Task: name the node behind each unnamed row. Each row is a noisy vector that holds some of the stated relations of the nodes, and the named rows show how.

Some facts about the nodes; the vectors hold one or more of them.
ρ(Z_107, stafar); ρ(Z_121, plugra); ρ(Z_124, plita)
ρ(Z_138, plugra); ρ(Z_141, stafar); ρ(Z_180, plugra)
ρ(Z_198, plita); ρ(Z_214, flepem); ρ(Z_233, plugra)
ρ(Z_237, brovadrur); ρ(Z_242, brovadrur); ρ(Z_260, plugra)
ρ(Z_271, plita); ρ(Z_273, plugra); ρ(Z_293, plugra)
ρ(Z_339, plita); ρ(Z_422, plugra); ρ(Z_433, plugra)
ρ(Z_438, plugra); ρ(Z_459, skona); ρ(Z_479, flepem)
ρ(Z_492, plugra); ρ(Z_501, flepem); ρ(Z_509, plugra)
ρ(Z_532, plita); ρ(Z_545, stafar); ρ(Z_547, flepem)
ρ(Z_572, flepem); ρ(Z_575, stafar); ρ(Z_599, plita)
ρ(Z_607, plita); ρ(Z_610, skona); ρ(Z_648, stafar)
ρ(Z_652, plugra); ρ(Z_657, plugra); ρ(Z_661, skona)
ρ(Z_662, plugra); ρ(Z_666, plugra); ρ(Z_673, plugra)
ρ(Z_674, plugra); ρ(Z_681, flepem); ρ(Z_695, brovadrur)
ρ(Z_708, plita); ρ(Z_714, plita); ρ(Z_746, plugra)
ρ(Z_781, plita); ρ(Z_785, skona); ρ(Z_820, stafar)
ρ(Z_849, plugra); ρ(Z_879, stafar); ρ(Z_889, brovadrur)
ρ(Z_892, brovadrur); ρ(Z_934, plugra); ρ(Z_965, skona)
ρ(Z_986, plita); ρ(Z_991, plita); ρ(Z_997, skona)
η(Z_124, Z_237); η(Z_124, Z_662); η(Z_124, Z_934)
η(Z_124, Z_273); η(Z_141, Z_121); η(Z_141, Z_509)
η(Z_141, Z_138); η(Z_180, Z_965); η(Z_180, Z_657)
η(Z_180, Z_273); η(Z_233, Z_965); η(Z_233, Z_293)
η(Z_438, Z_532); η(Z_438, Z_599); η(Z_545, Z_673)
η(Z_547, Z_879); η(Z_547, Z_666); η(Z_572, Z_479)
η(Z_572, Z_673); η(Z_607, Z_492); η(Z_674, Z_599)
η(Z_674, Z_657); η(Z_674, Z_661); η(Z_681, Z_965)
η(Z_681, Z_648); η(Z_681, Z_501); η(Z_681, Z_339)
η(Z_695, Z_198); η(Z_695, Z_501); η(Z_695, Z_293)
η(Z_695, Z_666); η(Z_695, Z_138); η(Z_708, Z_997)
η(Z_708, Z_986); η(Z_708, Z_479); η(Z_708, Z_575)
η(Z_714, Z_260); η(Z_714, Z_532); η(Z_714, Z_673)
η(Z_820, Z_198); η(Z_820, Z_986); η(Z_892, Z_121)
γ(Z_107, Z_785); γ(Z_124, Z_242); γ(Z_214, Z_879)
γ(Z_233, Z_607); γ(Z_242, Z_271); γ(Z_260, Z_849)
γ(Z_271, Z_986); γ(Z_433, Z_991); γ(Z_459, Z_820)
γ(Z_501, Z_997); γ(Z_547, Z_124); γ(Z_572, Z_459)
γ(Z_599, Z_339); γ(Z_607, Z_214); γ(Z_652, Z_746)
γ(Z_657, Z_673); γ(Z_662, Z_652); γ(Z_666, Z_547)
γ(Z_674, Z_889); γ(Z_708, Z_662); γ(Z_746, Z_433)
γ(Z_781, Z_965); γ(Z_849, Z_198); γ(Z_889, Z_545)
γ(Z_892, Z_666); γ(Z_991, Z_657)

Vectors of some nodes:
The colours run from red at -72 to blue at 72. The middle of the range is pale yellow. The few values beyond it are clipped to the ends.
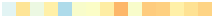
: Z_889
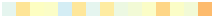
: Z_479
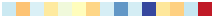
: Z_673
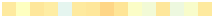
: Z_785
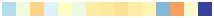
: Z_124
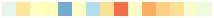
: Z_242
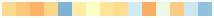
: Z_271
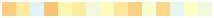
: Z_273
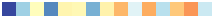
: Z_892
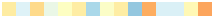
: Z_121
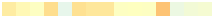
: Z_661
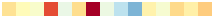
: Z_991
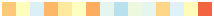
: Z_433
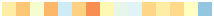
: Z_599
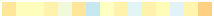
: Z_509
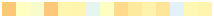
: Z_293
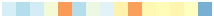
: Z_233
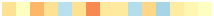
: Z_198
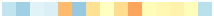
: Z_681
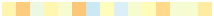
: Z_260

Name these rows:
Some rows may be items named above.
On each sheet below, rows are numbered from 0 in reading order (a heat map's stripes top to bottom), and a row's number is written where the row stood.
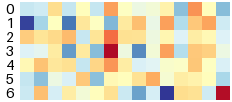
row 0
Z_607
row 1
Z_892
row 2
Z_339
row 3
Z_708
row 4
Z_532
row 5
Z_681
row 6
Z_673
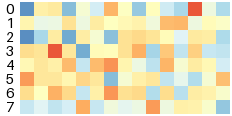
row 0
Z_714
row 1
Z_501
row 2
Z_547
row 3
Z_986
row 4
Z_781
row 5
Z_879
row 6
Z_198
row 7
Z_674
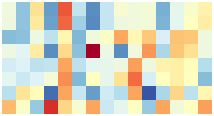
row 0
Z_141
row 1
Z_141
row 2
Z_695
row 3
Z_708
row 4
Z_674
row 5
Z_180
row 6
Z_545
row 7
Z_657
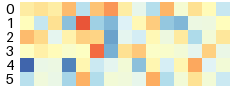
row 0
Z_781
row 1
Z_820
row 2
Z_107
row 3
Z_666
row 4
Z_572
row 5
Z_438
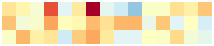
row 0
Z_991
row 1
Z_965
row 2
Z_532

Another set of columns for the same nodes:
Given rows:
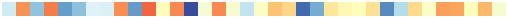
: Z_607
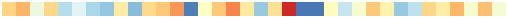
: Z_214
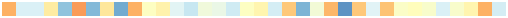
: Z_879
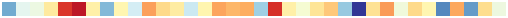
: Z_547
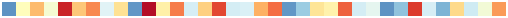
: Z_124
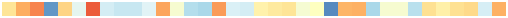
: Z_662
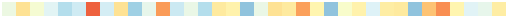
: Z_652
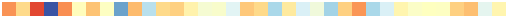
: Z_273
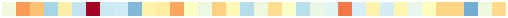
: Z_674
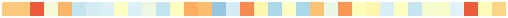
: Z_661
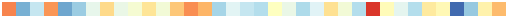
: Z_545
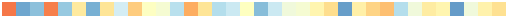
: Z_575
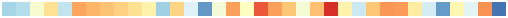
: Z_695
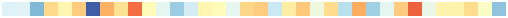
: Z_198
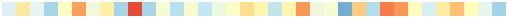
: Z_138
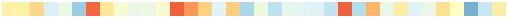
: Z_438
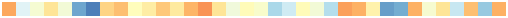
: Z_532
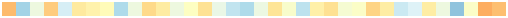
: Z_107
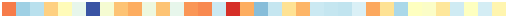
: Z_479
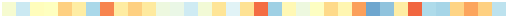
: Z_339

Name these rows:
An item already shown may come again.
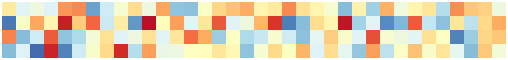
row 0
Z_501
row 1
Z_124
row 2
Z_545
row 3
Z_708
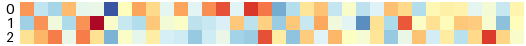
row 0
Z_479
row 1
Z_666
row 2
Z_965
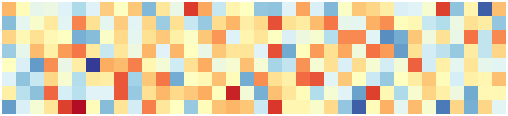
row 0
Z_673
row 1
Z_892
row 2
Z_599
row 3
Z_242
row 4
Z_986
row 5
Z_991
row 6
Z_572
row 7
Z_547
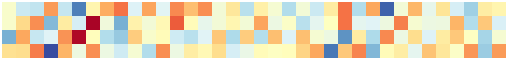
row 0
Z_714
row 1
Z_180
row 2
Z_666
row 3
Z_657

